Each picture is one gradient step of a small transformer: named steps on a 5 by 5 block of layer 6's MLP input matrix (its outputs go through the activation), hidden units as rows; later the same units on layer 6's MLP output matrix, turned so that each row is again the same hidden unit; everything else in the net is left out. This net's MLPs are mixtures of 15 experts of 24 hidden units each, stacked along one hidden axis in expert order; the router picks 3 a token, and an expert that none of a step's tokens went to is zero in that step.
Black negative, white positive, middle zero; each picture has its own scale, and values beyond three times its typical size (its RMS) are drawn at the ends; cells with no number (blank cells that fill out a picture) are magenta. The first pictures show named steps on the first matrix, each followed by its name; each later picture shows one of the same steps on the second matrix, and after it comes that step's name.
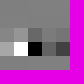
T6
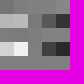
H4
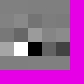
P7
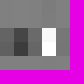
T6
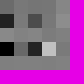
H4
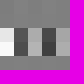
P7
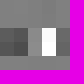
P7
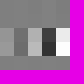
P7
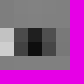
P7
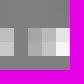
P7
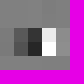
T6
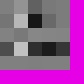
H4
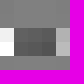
T6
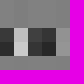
P7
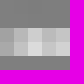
T6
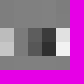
T6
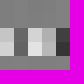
P7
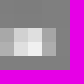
P7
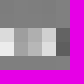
P7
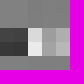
P7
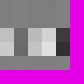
P7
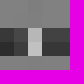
P7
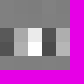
P7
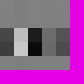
T6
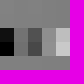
T6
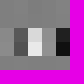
P7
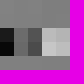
T6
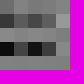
H4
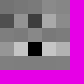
H4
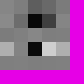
H4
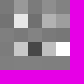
H4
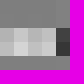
T6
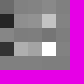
H4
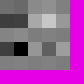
H4
